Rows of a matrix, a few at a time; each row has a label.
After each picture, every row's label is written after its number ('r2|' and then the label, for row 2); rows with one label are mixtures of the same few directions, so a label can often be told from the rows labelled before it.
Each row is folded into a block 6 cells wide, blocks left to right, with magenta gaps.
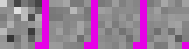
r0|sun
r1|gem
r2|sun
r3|sun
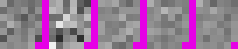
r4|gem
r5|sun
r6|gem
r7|sun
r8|sun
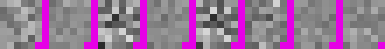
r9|gem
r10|sun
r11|sun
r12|sun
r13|sun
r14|gem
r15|sun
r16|sun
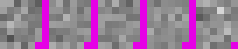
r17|sun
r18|sun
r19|gem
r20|sun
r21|gem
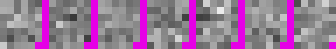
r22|sun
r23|gem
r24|sun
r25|sun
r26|gem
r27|sun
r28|gem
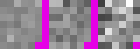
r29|sun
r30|sun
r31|gem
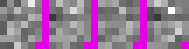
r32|gem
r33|gem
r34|gem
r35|gem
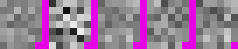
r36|sun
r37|sun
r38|sun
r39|sun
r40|sun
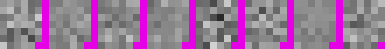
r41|sun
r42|sun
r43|sun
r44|sun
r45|gem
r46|sun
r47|sun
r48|sun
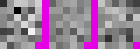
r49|sun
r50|sun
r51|sun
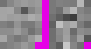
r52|gem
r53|gem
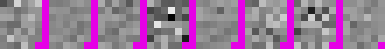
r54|sun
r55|gem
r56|gem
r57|gem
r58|gem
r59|sun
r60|sun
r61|gem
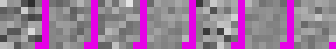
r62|gem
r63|gem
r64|gem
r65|gem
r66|sun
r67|sun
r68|gem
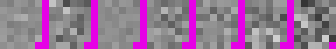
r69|gem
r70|sun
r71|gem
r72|sun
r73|sun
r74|sun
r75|gem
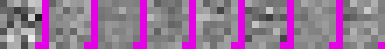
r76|sun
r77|sun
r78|gem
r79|gem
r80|gem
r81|gem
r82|gem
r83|gem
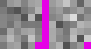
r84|sun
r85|gem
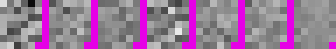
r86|gem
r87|sun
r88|gem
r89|gem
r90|sun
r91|gem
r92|gem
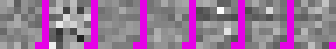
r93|sun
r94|sun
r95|gem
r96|sun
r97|gem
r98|gem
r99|gem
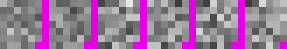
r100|sun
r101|gem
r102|gem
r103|gem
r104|sun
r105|sun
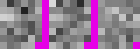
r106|gem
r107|gem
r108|sun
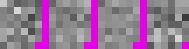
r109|sun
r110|sun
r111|sun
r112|sun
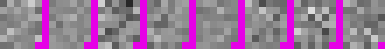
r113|gem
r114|gem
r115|gem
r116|sun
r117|gem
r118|sun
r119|sun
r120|sun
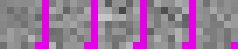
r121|sun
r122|sun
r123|gem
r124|sun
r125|sun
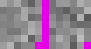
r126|gem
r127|sun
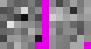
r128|gem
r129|gem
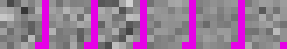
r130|gem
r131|sun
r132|gem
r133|gem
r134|sun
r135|sun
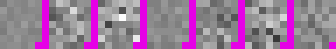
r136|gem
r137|gem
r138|gem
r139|sun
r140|sun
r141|sun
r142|sun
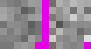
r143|gem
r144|gem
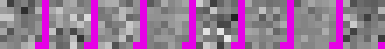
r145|gem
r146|sun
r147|gem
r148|sun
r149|sun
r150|sun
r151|sun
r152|gem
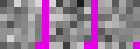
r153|sun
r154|gem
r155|sun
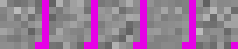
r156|sun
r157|gem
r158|gem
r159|sun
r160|sun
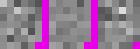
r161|sun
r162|gem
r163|gem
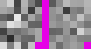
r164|sun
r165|sun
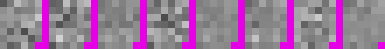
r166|sun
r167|sun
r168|sun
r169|sun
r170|sun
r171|sun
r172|gem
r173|sun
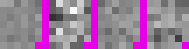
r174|sun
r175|gem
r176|sun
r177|sun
